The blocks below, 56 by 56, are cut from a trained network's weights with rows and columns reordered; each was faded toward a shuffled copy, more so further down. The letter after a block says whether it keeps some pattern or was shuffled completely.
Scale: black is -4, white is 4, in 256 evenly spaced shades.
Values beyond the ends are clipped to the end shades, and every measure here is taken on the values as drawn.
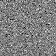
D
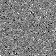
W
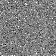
D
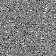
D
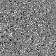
D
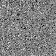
D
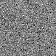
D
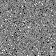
W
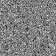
D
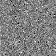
D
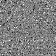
D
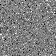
W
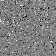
D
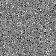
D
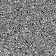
W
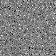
D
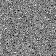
W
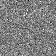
W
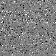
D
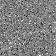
W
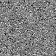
W
